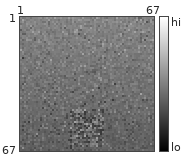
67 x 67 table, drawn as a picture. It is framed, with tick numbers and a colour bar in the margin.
No single row or column stands out from its neighbours. There is an overall slope up to the top. An odd patch, rougher than its surroundings, sits in the bottom middle. Fine speckle covers the field. Values change most from cell to cell in the bottom middle. There are no regular stripes.
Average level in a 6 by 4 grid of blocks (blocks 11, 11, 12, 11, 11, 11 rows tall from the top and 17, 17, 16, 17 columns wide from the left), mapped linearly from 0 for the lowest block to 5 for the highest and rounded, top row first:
5555 / 4444 / 3333 / 2222 / 1111 / 0000
